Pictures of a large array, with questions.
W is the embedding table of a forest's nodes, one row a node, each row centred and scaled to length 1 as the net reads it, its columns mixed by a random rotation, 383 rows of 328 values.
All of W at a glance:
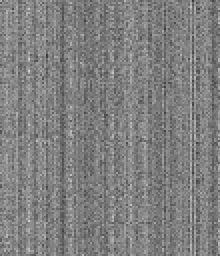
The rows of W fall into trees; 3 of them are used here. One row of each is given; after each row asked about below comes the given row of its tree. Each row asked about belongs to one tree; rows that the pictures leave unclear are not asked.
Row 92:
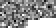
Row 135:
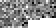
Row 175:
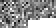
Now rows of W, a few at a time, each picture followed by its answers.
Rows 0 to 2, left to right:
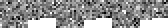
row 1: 135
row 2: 135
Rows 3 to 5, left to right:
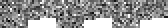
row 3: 175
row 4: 92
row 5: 175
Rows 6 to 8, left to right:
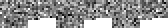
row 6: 92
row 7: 135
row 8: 135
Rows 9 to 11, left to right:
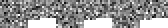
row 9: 175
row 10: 92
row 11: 92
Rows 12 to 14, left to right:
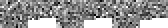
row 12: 92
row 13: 92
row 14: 92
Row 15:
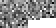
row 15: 135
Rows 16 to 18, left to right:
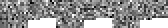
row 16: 135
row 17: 175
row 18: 92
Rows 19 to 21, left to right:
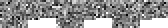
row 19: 92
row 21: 135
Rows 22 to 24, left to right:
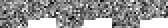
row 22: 135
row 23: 92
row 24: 135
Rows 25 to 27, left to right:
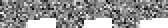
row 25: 92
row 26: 135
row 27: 92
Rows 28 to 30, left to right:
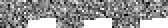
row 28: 135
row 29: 92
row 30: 135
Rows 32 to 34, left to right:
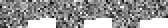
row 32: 135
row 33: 135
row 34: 92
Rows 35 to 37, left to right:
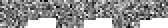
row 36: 135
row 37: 92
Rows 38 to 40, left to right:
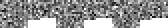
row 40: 92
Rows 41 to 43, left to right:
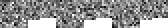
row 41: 175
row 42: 175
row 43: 135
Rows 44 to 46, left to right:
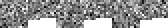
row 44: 135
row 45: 92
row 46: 135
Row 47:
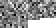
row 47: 135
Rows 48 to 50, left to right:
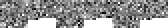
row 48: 92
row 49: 135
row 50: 92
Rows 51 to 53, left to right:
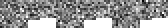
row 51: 175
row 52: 175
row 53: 135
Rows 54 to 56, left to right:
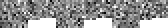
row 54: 135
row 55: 135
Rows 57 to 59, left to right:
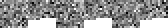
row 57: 135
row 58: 135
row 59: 135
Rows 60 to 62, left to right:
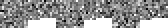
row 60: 92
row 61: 135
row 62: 92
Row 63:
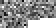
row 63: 92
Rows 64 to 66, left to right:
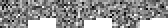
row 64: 175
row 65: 175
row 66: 92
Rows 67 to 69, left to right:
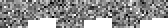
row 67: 135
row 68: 175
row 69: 135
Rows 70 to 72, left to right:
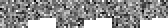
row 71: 135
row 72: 135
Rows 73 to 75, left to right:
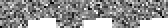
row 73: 135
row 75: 92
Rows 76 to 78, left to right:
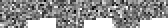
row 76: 92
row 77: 175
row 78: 92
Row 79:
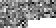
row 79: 135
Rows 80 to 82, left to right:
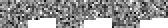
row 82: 135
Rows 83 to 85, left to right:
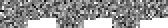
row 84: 92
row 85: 92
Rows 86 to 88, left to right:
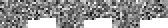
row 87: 92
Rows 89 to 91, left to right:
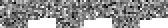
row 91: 92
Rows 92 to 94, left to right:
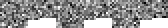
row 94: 135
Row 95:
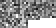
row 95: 175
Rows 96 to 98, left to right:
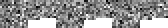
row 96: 175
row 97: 135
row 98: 175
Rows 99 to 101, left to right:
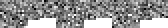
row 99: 92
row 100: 175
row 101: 175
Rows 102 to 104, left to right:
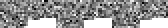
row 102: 92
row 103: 92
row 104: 135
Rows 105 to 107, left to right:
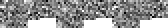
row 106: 92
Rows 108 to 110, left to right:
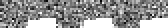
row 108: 92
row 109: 92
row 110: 92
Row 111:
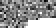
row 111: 92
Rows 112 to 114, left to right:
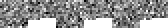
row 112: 135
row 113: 135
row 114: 92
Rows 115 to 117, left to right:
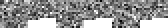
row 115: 92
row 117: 175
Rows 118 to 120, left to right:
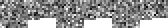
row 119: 175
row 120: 92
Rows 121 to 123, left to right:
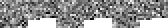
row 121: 135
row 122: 92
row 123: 92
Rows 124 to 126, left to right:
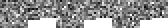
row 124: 175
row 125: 175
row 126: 92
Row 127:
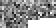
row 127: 92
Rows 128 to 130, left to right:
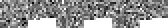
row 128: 135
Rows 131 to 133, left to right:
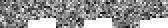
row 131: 175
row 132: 135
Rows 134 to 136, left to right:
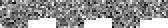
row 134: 92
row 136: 135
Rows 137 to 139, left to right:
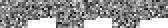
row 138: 135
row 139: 92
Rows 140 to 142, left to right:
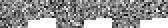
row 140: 135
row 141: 175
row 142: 135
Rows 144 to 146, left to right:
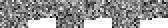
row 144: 92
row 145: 135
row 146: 135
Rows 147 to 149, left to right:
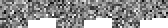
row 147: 135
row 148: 175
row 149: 135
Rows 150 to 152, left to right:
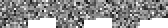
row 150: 135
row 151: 135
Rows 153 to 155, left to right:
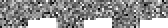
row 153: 135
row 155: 135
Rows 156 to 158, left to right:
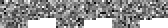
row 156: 92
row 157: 135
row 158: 92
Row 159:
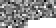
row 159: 92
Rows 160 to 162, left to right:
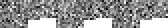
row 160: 175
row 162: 175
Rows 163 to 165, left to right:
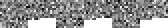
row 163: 92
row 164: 135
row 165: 175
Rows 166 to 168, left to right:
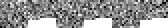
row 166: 135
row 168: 135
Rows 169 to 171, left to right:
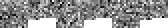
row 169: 135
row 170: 175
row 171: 92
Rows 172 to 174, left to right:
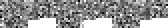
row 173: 92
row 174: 92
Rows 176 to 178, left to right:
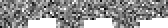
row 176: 135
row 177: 92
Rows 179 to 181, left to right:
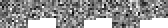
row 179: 175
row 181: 135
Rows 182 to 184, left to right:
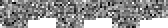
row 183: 175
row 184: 92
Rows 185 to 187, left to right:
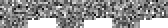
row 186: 92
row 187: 92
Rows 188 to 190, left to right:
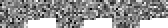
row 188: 92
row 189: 92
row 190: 92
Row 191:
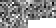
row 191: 175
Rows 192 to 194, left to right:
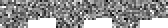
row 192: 92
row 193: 135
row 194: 92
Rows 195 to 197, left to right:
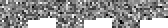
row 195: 92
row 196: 175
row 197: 175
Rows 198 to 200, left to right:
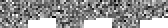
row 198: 175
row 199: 92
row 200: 175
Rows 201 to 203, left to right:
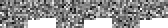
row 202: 175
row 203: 92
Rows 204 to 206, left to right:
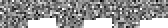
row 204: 92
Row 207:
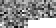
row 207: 92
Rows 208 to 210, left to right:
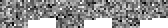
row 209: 135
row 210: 135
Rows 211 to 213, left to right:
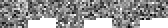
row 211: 135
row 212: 175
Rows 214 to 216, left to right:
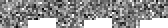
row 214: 92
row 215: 175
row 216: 92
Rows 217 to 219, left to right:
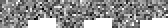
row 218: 92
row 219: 175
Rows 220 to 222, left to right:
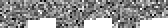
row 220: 92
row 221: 135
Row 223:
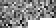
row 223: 135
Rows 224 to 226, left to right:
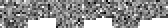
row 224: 92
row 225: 135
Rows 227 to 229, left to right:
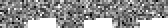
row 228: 92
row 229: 92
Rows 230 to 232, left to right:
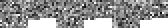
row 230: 175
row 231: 92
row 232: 92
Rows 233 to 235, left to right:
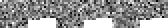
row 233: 135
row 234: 135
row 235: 92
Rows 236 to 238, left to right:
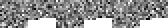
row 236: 92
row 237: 135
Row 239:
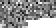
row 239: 92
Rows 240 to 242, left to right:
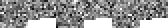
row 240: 92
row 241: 135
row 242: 92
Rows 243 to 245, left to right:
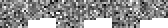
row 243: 135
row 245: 135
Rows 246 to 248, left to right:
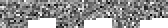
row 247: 135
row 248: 92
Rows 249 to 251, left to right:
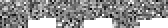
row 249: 135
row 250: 92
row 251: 92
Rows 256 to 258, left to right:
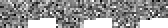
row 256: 135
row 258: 92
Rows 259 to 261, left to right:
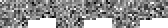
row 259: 135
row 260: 135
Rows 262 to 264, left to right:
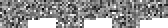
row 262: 92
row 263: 175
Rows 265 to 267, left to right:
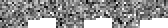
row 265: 135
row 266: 135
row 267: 175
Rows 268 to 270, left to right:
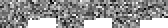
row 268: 135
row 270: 175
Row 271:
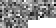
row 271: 92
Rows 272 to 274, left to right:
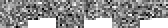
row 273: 135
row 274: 92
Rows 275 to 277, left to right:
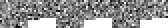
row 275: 92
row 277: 175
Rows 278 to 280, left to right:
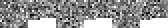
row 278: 175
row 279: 92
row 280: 92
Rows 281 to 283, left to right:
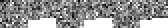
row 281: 175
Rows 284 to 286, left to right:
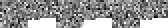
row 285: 92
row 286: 135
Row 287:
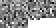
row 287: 135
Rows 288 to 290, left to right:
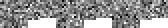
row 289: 175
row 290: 135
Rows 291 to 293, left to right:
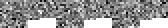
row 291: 92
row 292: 135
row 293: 135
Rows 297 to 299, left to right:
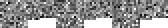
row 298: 175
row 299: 175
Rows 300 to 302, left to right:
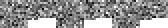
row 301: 135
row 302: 92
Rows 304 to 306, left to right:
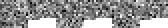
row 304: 135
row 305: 92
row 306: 92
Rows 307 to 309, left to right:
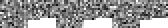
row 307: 92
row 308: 92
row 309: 92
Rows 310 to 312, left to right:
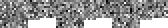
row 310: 135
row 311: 135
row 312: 175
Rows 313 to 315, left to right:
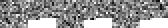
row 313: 175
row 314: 92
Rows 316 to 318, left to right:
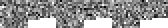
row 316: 92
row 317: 175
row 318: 135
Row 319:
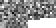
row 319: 92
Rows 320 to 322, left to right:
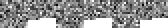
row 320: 92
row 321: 92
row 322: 175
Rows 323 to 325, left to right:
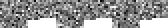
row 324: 92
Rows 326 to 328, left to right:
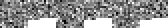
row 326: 92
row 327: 175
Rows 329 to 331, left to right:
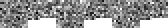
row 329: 92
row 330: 92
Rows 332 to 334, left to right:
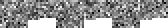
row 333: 135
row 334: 135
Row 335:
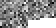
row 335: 135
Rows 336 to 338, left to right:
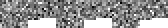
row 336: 92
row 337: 175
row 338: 92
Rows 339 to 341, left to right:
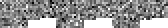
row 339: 135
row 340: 175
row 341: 92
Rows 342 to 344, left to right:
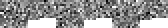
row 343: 135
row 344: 92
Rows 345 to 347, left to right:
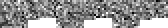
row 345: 135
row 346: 92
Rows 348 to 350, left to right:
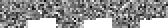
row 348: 92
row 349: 92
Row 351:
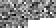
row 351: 135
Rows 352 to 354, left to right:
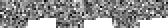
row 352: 92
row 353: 135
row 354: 92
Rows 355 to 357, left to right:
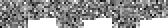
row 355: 135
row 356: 92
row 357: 92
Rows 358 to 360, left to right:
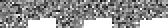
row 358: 175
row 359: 92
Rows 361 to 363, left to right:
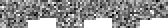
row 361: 92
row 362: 175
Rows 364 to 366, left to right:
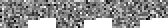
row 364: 92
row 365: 135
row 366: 92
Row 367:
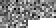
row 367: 175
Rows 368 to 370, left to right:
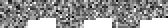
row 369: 92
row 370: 175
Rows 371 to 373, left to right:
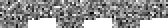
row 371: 92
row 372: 92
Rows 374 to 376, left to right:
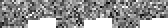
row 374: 135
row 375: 135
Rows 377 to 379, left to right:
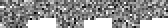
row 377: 92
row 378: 92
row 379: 175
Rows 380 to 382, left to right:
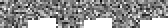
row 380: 92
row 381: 92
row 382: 175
